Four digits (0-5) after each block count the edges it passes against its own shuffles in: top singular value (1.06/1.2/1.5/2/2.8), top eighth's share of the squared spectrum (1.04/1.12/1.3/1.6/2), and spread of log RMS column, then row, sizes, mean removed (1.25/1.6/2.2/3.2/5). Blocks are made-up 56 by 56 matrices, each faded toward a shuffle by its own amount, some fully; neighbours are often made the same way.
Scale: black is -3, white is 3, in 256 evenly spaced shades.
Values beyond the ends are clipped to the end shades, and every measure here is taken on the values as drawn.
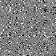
3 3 2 1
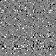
4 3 1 2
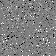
1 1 0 0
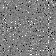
3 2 1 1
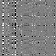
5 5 3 2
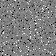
2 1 0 0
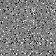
3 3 1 2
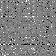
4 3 0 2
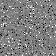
2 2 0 0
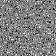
3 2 0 1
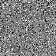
2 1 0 0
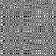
5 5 3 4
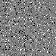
3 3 1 1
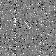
3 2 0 0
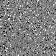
1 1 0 0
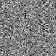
3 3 1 1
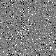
2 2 2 0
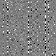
4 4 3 1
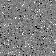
2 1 0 0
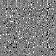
3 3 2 1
